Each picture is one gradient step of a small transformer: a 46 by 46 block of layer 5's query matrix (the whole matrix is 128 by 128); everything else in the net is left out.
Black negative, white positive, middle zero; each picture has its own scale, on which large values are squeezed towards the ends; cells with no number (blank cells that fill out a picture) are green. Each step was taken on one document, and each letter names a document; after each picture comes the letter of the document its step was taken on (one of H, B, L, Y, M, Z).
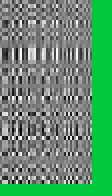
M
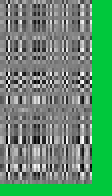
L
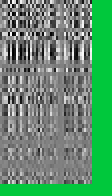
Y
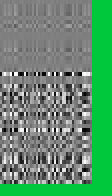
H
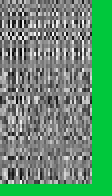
Y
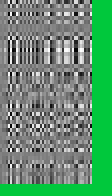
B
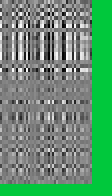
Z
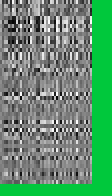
M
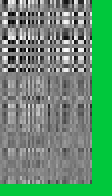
Y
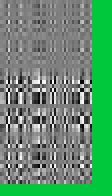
L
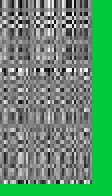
Z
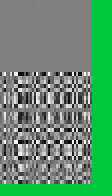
H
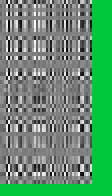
L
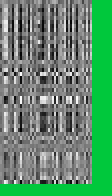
M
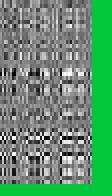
M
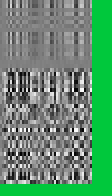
B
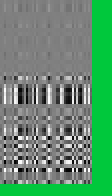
H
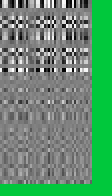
Z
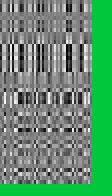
H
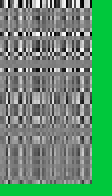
L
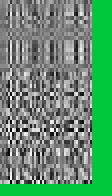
B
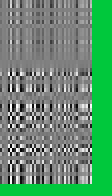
B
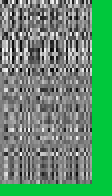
M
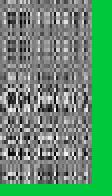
Y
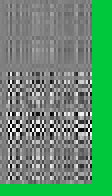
B
